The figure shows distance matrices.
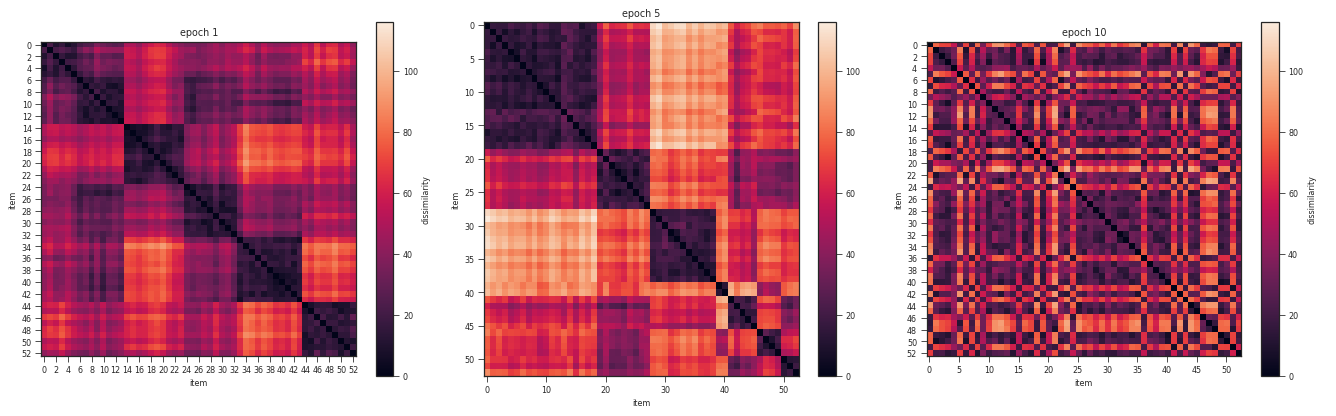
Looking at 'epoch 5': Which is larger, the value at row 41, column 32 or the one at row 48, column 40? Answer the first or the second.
the first
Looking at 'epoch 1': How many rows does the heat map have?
53
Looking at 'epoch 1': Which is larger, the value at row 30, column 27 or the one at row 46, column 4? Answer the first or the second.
the second
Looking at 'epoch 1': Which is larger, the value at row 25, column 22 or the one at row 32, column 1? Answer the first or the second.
the second
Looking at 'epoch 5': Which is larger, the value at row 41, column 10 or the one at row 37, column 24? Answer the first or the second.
the second
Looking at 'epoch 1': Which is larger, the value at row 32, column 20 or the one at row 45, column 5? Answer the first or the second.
the first
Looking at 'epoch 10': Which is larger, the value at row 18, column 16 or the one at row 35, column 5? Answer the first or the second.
the second
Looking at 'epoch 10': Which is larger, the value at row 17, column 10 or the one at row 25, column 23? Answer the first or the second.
the second
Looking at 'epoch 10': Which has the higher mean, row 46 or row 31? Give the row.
46
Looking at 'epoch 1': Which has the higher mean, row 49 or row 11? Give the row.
49
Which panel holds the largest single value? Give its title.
epoch 5
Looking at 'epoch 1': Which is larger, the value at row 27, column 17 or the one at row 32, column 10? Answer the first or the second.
the first
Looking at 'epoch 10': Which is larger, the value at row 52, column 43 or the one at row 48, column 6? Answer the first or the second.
the second
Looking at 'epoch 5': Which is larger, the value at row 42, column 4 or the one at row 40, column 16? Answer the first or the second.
the second
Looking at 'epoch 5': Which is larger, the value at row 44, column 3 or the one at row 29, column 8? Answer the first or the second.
the second
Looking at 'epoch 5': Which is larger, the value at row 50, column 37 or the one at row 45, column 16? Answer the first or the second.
the second
